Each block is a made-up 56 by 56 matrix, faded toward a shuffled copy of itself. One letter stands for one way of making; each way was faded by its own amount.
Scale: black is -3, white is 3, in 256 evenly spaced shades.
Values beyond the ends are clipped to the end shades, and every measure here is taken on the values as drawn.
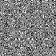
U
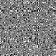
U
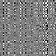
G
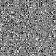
U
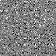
U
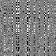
G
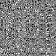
U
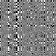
G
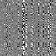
G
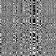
G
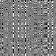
G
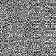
U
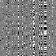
G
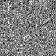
U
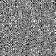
U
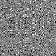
U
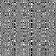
G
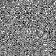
U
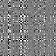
G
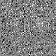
U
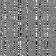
G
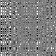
G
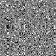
U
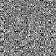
U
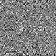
U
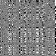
G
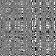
G
